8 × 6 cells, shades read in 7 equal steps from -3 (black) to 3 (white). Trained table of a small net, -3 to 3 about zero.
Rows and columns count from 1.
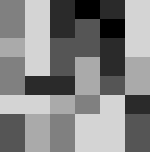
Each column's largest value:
2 2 1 2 2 2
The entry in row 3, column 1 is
1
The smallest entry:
-3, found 2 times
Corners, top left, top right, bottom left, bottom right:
0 2 -1 -1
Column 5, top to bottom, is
-2 -3 -2 -2 -1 2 2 2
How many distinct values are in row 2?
5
